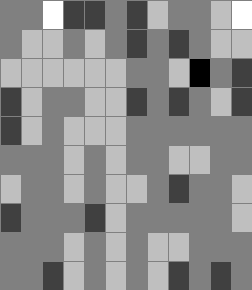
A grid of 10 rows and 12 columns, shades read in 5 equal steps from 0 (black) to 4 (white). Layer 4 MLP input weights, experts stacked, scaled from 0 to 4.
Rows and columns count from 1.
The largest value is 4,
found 2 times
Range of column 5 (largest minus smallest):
2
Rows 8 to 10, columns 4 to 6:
2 1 3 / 3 2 3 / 3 2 3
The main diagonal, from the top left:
2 3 3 2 3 3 3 2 3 2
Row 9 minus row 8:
1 0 0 1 1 0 0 1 1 0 0 -1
